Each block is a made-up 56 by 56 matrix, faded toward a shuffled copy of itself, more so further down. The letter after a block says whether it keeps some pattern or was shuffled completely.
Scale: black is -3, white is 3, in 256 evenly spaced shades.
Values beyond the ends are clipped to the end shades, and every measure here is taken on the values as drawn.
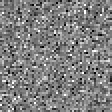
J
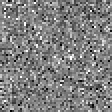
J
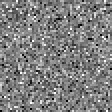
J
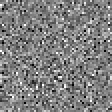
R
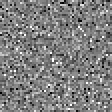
J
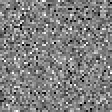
R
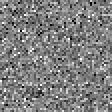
J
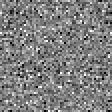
R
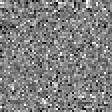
R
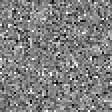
J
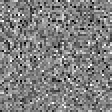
R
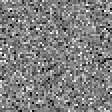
J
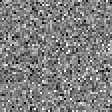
R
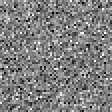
J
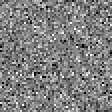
J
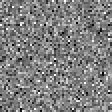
R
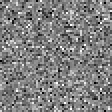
R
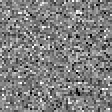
R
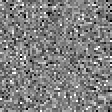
R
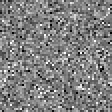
J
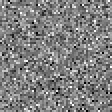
J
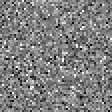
J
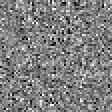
R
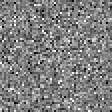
R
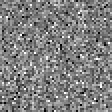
J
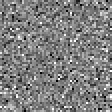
R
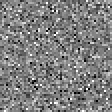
J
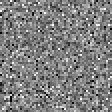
R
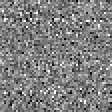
R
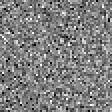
J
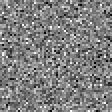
R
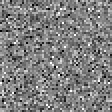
J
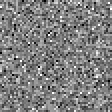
J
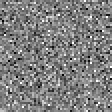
J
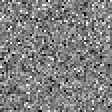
J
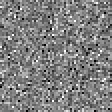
R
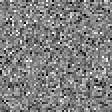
R
